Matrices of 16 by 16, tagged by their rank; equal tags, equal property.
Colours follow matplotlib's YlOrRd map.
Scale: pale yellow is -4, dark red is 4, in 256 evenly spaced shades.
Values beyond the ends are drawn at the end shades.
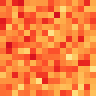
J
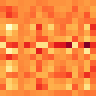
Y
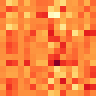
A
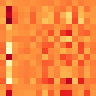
Y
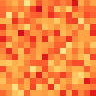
J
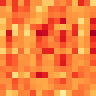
A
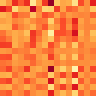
Y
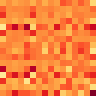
A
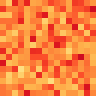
J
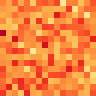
J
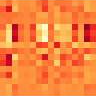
Y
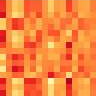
Y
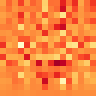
A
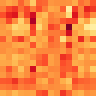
A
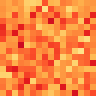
J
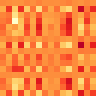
Y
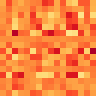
A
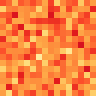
J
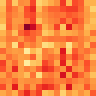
A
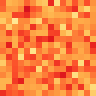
J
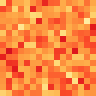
J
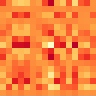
Y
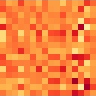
A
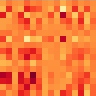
A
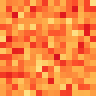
J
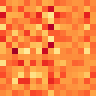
A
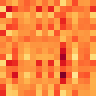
Y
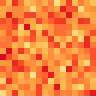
J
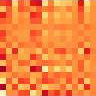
Y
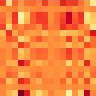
Y
